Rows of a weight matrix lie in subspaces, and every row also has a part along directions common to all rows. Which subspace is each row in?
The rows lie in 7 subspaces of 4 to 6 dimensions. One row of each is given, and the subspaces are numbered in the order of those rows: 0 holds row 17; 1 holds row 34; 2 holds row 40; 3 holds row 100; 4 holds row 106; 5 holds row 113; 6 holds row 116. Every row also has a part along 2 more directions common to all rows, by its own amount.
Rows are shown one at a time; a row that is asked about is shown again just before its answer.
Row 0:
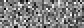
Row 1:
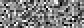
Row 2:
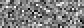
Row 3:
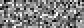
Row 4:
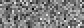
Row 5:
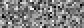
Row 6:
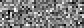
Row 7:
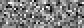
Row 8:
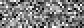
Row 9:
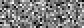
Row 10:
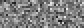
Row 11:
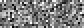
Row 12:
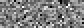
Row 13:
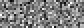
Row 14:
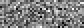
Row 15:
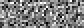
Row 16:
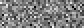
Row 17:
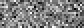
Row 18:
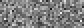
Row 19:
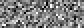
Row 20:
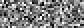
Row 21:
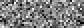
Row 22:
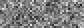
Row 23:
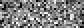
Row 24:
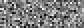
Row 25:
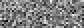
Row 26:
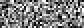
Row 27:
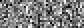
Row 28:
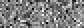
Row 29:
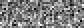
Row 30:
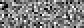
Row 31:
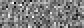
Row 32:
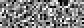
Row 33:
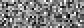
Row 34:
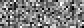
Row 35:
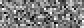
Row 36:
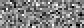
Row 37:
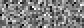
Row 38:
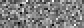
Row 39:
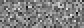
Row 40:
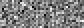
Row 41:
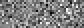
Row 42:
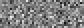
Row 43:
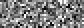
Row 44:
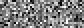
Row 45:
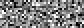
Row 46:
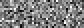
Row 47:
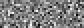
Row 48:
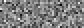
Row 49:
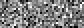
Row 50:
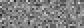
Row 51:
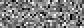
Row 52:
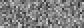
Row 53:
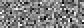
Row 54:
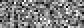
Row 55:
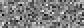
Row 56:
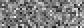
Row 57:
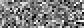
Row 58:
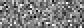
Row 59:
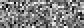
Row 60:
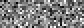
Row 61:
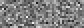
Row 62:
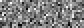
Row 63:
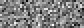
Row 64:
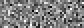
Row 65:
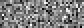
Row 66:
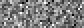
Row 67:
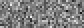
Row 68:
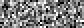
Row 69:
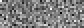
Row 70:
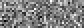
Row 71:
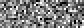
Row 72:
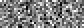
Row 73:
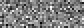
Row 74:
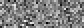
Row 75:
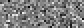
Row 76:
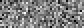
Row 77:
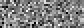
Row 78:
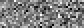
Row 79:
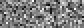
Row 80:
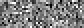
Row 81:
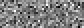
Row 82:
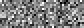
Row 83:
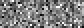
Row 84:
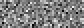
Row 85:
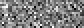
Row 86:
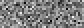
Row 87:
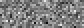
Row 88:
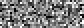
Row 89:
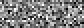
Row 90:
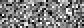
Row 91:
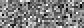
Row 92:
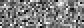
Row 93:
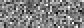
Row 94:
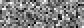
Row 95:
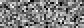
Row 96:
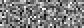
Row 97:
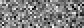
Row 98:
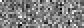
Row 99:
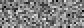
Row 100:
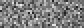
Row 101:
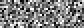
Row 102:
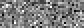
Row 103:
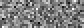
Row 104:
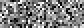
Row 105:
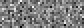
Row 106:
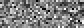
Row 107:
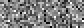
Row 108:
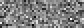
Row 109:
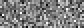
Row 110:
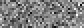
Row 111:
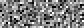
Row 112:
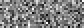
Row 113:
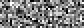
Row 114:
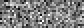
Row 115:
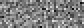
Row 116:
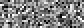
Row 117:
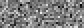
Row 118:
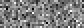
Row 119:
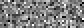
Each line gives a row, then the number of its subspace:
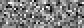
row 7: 0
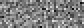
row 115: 4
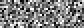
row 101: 3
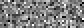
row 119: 6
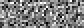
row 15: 1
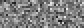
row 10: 6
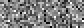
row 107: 6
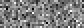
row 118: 1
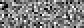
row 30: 0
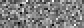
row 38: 3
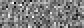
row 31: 1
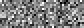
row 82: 2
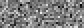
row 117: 3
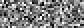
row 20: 2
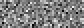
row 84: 4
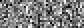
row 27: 5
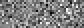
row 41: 1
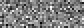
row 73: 4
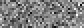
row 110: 0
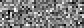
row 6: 2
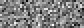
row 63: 3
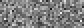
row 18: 5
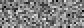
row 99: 2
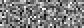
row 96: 4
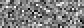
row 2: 4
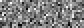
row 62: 5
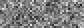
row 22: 0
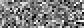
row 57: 2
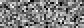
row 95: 6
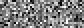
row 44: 6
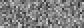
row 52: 5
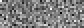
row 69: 5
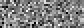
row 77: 4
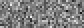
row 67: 5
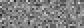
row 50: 1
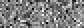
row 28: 1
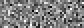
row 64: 3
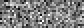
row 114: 5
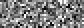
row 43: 6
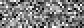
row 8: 0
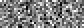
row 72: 5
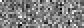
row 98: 5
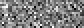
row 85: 0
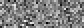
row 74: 4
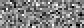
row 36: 1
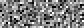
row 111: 2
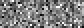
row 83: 6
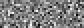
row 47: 3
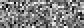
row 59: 1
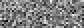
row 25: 5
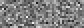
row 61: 4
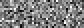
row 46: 2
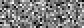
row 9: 4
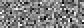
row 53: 5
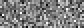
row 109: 5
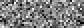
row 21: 1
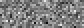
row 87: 5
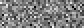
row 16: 0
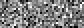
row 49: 3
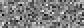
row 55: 2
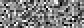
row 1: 6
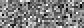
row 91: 3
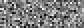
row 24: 4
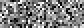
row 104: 0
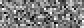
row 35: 0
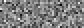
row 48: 4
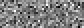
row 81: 6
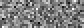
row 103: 1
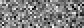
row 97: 0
